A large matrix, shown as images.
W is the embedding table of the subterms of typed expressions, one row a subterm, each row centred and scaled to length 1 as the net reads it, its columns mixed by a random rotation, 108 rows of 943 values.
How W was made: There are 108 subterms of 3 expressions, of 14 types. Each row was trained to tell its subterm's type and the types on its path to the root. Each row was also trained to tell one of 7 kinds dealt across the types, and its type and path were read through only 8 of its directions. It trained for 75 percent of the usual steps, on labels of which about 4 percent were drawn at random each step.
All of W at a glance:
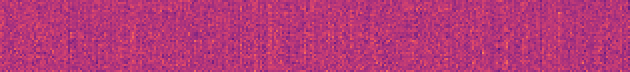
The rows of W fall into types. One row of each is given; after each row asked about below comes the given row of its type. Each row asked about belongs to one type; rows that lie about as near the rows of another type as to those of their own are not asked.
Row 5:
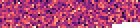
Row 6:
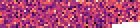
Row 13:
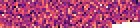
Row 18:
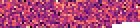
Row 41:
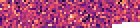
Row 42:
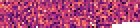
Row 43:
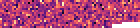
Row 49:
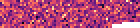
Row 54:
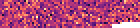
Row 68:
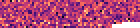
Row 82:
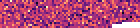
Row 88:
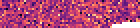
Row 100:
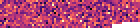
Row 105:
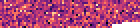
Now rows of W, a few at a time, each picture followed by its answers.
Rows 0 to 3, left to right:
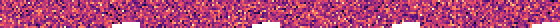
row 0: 13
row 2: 43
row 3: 42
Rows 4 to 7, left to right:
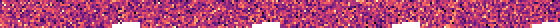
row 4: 13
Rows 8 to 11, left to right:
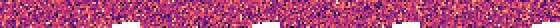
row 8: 88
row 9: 13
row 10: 18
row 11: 88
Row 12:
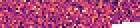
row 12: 88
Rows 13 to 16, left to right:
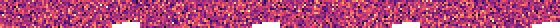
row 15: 43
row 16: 5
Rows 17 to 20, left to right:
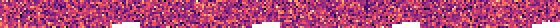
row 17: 82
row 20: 6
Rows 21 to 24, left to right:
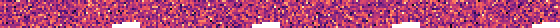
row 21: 105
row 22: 18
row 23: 54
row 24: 18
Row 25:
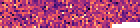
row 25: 82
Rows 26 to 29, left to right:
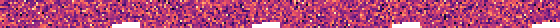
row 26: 88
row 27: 54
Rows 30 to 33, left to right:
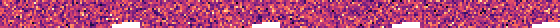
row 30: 54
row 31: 88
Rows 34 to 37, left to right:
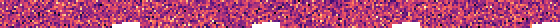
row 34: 18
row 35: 5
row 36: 100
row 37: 82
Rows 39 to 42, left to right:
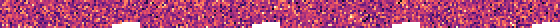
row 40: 6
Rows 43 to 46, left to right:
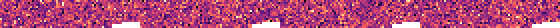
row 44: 88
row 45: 18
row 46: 88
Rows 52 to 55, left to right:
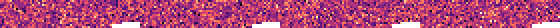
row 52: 100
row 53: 18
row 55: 49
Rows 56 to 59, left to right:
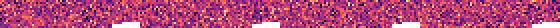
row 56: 41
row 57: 100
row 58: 18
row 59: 13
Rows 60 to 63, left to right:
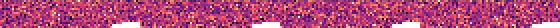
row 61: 41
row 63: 42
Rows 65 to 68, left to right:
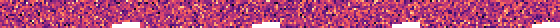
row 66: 49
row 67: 6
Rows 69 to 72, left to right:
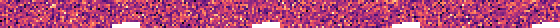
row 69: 100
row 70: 100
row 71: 42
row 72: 42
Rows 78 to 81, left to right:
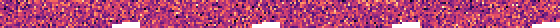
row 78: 6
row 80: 6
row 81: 43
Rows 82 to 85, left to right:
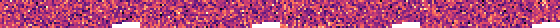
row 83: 82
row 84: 82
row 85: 41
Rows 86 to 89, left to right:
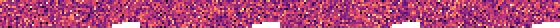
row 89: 42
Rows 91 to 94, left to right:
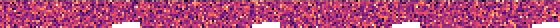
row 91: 49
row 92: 49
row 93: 42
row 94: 6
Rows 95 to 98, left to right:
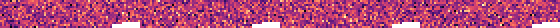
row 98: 13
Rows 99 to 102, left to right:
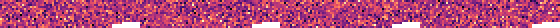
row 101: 42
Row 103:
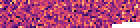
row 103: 6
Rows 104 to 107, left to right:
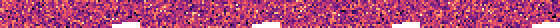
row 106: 105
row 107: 49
